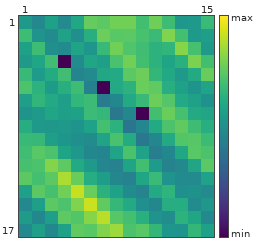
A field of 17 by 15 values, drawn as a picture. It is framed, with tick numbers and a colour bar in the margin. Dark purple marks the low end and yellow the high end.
No overall slope runs across the table. Three lone cells stand out, each far lower than its neighbours. The values are skewed, with a long tail toward low values. The halves do not mirror each other. Streaks slant down to the right.
